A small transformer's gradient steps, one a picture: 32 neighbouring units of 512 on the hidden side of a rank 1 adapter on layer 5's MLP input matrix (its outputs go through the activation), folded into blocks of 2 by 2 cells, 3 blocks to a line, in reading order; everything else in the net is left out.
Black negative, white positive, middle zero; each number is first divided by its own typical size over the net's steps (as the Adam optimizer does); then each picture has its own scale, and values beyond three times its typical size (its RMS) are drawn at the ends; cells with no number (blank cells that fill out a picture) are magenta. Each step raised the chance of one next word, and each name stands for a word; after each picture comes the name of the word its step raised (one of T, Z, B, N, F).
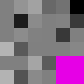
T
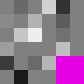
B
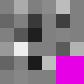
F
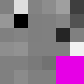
T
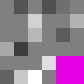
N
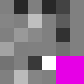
N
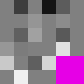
N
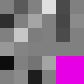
B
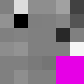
T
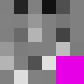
N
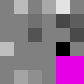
F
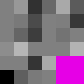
F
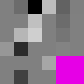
B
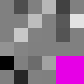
B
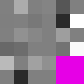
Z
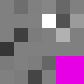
T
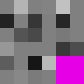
F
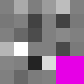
F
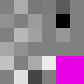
Z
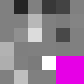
N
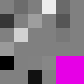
B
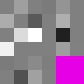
T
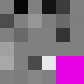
N
